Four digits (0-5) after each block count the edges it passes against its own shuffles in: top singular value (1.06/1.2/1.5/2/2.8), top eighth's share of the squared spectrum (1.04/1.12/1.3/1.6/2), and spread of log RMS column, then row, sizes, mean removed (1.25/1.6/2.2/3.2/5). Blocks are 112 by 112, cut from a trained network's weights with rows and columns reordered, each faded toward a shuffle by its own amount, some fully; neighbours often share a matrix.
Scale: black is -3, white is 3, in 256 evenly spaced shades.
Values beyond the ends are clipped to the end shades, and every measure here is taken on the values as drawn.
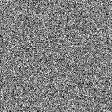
2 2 0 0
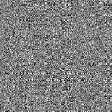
4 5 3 3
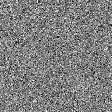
1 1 0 0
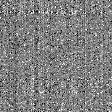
3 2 0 2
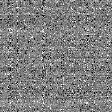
3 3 3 0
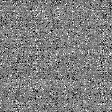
2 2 2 0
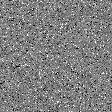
0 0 0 0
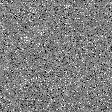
0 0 0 0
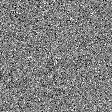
0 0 0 0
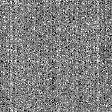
3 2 0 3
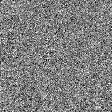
2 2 0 0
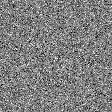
0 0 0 0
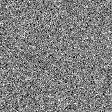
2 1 0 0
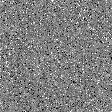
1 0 0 0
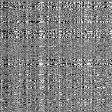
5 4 1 4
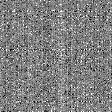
3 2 0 3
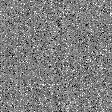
1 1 0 1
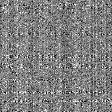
4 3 1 3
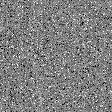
1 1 0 0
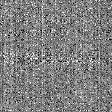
3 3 0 3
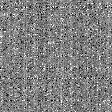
3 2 0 3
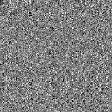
3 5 3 2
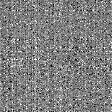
3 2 0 3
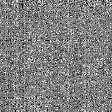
3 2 0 3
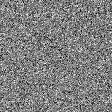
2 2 1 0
